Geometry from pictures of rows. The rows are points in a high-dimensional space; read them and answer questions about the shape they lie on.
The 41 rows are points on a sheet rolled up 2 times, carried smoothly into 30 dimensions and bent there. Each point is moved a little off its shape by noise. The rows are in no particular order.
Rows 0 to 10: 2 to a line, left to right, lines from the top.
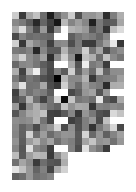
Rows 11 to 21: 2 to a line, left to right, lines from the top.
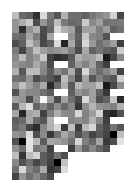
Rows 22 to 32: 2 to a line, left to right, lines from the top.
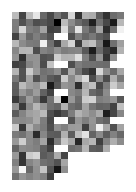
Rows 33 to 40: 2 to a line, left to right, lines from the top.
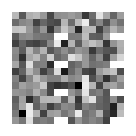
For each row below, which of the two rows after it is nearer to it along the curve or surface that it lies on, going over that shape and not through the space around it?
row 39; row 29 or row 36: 36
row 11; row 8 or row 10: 10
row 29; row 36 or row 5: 36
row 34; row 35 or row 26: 35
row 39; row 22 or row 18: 18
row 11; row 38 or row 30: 38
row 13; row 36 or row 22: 22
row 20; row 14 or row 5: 14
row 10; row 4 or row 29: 29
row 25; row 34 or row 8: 34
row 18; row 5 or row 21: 21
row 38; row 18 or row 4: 18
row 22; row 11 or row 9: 11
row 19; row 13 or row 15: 13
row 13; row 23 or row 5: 23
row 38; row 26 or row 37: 37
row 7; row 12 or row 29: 29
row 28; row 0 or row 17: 0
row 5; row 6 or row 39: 39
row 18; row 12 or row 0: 0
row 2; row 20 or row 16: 16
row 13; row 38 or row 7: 38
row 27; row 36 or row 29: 36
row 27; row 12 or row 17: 17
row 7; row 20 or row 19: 19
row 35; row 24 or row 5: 24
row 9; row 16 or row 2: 16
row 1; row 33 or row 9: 33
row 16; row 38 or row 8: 8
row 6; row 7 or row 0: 0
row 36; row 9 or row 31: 31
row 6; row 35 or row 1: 35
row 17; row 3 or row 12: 3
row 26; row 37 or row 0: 37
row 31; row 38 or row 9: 38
